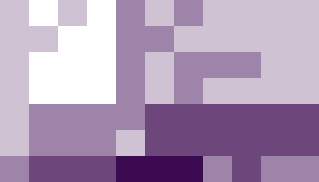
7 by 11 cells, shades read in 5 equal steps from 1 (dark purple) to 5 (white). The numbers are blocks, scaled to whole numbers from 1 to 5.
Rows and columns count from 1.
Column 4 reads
5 5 5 5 3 3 2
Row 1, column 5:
3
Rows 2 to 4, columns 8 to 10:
4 4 4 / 3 3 4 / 4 4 4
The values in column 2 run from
2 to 5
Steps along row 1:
up down up down up down up same same same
